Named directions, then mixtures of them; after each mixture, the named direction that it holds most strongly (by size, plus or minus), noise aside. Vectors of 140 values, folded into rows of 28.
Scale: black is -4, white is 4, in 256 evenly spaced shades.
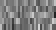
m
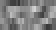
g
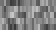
g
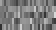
m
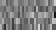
m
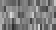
m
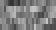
g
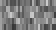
m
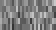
m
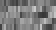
g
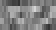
g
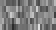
m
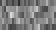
g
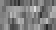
g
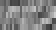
g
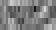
g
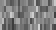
m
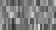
m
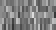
m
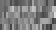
g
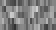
g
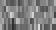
m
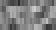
g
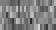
m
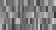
m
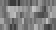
g
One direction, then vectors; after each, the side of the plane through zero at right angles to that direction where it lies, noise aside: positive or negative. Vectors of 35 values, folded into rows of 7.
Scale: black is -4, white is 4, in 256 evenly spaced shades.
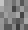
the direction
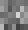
positive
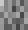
positive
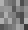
positive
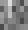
positive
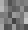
positive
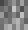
negative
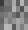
negative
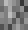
positive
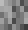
positive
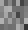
positive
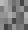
positive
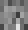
negative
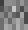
negative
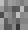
positive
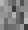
positive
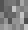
negative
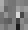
positive
